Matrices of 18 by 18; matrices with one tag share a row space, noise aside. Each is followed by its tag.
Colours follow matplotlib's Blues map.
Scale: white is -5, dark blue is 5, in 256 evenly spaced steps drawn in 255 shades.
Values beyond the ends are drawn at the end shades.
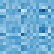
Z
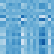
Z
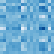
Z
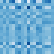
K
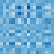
K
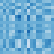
K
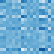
Z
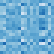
Z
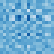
K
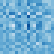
K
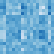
Z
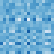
K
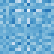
K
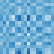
K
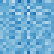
K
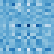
K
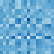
K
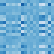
Z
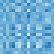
K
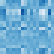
Z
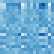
Z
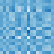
K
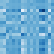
Z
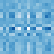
K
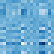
Z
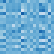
Z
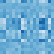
Z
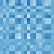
K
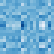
Z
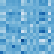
Z
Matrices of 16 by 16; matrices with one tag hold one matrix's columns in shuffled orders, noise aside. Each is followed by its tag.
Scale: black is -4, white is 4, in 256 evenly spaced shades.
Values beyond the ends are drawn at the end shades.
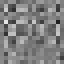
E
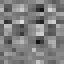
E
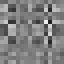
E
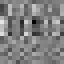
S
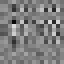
E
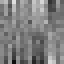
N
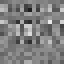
E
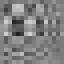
S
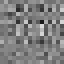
E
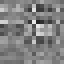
E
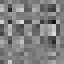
E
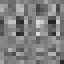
S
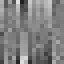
N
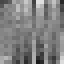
N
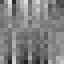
N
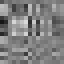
S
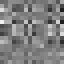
E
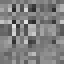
E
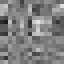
S
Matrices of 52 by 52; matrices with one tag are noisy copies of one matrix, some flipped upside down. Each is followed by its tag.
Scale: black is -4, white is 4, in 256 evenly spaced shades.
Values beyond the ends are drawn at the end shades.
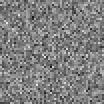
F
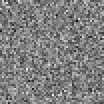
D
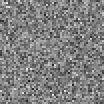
D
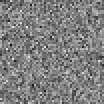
F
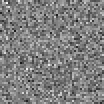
D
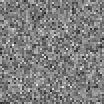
F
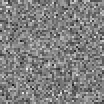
D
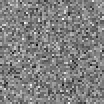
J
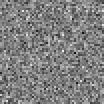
D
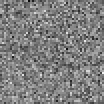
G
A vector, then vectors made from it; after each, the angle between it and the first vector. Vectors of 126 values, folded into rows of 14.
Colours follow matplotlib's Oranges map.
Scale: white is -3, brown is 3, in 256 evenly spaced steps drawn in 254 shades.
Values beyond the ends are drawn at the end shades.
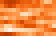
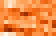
nearly opposite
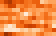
nearly parallel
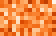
orthogonal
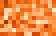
partly aligned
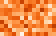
orthogonal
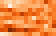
nearly opposite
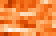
nearly parallel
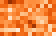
partly aligned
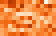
partly aligned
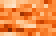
nearly opposite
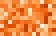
orthogonal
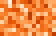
orthogonal
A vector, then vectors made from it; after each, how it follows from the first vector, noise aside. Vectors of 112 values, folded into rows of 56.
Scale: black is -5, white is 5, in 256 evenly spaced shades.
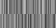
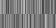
sign-scrambled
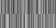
wrapped around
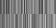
sign-scrambled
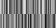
scaled up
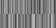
wrapped around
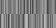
wrapped around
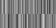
wrapped around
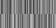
reversed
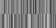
wrapped around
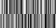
scaled up
